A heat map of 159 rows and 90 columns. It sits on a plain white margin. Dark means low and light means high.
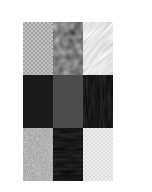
It is made of 3 by 3 panels. Panel 1,1: high, checkered. Panel 1,2: middling, blotchy. Panel 1,3: very high, slanting up to the right, faint in contrast. Panel 2,1: very low, flat. Panel 2,2: low, flat. Panel 2,3: very low, streaked downward, faint in contrast. Panel 3,1: high, fine-grained, faint in contrast. Panel 3,2: very low, streaked across, faint in contrast. Panel 3,3: very high, checkered, faint in contrast.
